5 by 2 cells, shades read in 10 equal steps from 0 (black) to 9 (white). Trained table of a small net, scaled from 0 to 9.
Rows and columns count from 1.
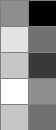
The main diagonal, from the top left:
5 4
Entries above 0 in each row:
1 2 2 2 2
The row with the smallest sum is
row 1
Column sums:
36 15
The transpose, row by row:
5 8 7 9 7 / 0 4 2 5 4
